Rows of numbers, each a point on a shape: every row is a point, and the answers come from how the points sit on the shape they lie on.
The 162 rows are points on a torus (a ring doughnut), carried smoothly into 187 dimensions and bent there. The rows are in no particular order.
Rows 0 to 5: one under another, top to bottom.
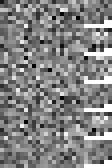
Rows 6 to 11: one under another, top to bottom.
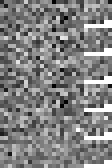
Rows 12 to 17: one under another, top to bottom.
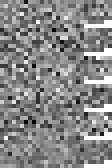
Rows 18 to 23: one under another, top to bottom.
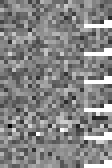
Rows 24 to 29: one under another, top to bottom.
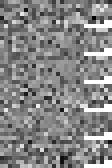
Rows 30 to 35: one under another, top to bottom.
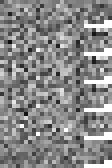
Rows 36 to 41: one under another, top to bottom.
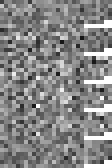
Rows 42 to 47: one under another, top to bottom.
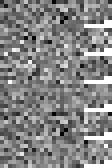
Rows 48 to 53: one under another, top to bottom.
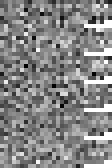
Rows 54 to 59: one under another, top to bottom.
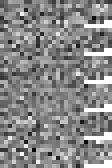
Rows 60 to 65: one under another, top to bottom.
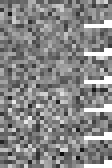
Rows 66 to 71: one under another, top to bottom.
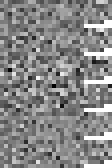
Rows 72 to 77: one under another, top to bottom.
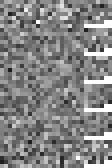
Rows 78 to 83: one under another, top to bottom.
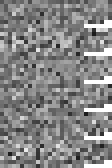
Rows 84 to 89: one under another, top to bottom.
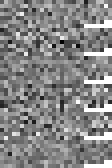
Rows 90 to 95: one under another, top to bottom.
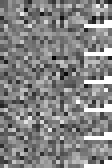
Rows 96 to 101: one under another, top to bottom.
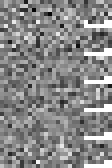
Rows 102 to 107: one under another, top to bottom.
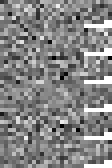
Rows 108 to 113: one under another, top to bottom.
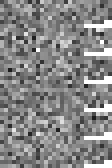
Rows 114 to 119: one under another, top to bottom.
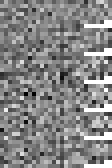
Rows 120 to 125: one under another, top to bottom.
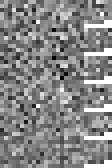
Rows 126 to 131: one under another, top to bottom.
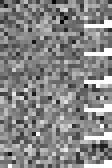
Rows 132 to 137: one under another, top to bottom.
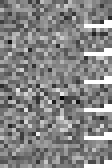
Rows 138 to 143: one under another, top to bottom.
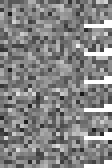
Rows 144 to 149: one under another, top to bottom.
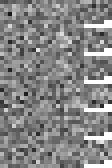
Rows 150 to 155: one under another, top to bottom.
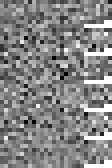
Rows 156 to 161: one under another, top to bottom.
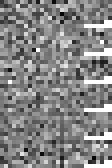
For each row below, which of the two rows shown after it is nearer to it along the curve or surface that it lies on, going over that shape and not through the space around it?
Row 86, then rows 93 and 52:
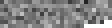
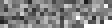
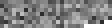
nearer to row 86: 52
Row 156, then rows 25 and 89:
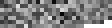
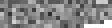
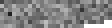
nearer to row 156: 89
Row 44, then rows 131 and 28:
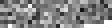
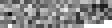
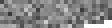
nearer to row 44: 131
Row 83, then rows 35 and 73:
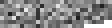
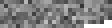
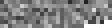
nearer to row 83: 35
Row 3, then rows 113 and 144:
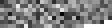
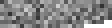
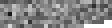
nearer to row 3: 113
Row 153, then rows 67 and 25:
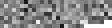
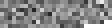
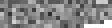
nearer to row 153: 25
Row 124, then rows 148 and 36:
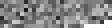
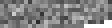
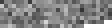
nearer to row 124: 148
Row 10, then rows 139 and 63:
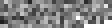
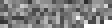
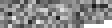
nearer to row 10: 139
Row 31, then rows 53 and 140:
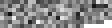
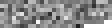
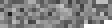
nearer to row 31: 53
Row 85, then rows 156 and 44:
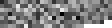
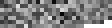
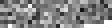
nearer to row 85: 156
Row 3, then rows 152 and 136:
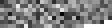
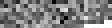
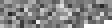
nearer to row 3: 152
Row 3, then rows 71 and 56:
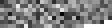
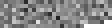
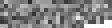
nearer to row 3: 56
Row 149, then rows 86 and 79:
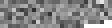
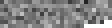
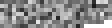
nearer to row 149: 86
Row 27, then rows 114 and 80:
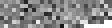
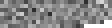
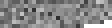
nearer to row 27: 80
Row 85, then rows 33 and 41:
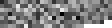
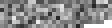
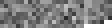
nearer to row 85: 41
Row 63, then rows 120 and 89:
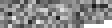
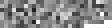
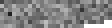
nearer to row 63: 89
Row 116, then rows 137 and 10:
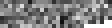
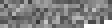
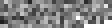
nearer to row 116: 10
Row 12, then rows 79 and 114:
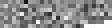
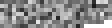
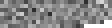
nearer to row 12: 79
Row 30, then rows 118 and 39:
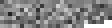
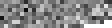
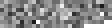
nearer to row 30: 39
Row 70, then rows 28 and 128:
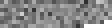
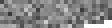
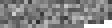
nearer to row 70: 128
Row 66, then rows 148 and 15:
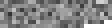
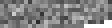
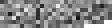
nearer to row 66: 15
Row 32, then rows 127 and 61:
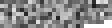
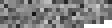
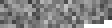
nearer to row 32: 61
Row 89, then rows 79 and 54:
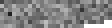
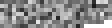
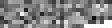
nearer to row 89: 79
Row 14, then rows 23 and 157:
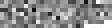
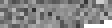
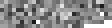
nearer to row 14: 157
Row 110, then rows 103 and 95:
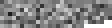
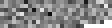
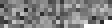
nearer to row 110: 103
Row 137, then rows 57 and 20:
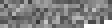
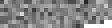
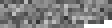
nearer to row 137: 20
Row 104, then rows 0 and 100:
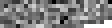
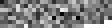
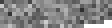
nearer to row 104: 0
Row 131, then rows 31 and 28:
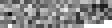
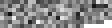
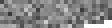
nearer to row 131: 31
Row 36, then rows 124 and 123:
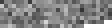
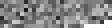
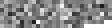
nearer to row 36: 123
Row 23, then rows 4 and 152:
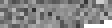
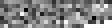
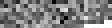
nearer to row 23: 4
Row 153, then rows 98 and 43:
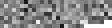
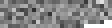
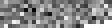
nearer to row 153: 43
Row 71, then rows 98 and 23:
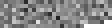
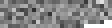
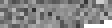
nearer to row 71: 23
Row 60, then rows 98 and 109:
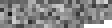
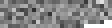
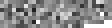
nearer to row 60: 98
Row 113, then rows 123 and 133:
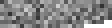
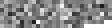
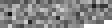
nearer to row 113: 123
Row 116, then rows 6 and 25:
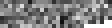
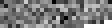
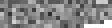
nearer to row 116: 6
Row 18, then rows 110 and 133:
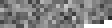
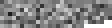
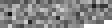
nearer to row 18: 110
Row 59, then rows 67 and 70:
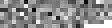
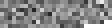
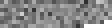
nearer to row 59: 67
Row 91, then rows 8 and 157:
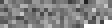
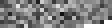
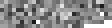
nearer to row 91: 157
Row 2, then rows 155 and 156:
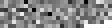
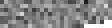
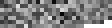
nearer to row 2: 155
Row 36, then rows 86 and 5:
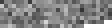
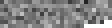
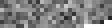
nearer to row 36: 5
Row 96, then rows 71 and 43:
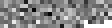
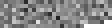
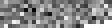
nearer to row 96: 43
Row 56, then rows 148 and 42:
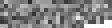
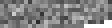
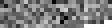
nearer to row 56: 148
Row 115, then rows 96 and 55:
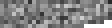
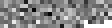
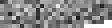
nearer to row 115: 55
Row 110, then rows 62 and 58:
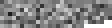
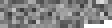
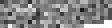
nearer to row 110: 62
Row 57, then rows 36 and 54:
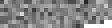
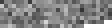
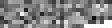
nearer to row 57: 54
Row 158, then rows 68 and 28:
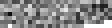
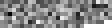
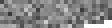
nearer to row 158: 68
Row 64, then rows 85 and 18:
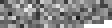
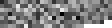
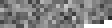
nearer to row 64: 85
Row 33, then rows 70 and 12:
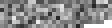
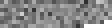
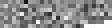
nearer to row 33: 12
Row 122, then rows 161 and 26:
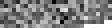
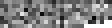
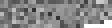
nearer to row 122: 161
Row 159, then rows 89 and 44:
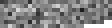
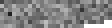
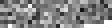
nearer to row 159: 44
